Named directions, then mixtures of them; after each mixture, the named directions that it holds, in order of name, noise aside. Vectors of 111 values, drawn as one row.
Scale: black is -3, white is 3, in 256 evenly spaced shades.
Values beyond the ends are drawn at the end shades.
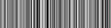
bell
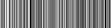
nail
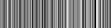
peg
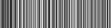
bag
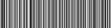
bag, nail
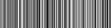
bag, bell, peg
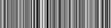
bell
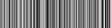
bell, nail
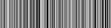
bell, nail, peg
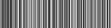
bag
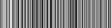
bag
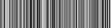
bell, nail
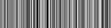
bell
